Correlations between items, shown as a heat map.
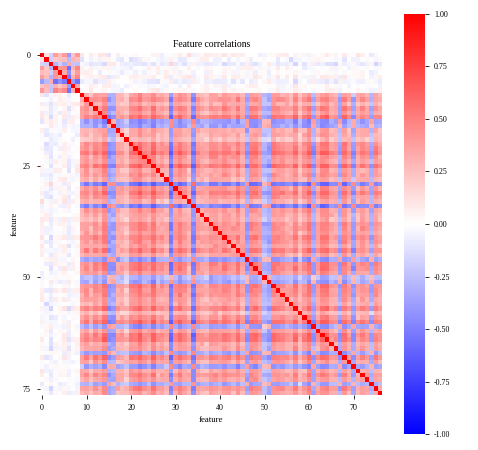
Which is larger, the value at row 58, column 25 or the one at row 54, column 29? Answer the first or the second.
the first
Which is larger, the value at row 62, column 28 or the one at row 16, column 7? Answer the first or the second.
the first
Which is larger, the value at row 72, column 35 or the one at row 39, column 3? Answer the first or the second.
the first
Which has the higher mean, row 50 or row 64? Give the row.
64
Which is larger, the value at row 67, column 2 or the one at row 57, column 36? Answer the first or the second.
the second
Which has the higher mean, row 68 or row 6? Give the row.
68
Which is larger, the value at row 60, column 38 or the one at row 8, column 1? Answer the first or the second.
the first
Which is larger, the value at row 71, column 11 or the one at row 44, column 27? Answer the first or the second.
the second
